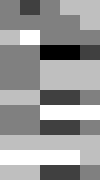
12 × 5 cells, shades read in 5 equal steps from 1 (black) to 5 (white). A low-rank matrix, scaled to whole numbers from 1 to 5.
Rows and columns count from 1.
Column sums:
42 42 38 39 43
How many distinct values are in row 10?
1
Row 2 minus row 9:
0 0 1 1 1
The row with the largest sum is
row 11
